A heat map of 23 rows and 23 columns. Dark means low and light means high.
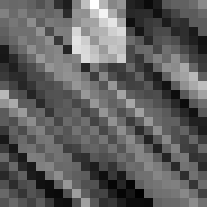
Average level on the scale: 40%. Odd patch: higher, in the top middle. Grain: diagonal, down to the right. Mirror symmetry: none. Ninth with the highest average: top middle.
